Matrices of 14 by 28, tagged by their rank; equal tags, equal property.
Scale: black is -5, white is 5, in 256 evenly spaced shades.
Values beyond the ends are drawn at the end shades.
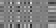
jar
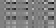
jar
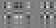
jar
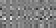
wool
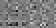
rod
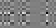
jar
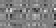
wool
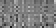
rod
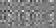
rod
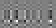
jar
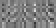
wool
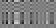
jar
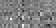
rod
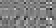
wool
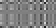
jar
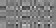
wool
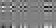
jar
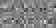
rod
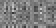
rod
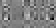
wool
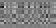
wool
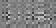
wool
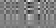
jar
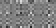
wool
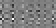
wool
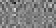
rod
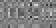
rod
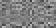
rod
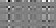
jar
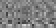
rod
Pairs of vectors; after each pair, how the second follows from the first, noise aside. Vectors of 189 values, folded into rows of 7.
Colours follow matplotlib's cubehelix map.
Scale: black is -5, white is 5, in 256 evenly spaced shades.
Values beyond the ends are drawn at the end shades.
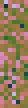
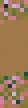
partly zeroed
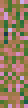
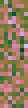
wrapped around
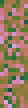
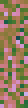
wrapped around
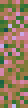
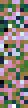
scaled up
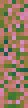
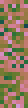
wrapped around
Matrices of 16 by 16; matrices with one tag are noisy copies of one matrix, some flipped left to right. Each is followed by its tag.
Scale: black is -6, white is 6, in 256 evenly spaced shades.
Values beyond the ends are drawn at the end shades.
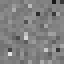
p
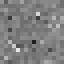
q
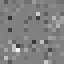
q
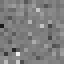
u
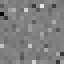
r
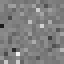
u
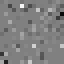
r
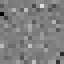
r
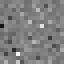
u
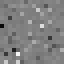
u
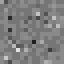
q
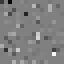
p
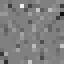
r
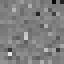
p
